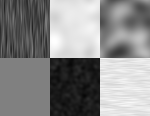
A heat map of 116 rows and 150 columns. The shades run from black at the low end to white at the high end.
It is made of 2 by 3 panels. Panel 1,1: low, streaked downward. Panel 1,2: very high, smooth, faint in contrast. Panel 1,3: middling, smooth, strong in contrast. Panel 2,1: middling, flat. Panel 2,2: very low, blotchy, faint in contrast. Panel 2,3: very high, streaked across, faint in contrast.
